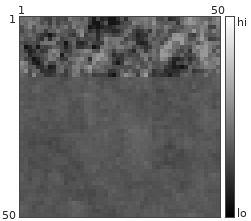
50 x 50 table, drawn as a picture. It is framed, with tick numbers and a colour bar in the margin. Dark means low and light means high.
Grain: blotchy. Seam: horizontal, 30% of the way down, the bottom part calmer. Histogram: heavy tails on both sides. Mirror symmetry: none.
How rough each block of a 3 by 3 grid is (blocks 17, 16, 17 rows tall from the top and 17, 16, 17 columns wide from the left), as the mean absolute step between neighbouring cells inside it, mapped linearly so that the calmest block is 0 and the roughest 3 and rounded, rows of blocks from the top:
333 / 000 / 000
